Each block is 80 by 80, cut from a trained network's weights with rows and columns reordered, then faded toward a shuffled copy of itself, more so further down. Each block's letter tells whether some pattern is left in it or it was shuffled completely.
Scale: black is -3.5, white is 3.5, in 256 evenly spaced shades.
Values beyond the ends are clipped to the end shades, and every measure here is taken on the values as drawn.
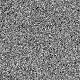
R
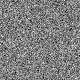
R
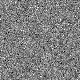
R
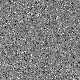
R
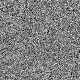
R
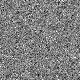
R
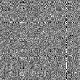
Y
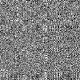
Y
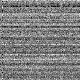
Y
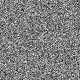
R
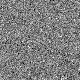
R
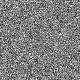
R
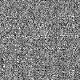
Y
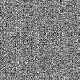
Y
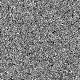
R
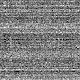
Y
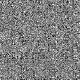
Y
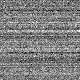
Y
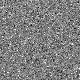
R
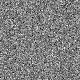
R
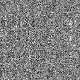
Y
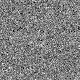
R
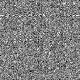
Y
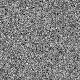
R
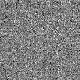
Y
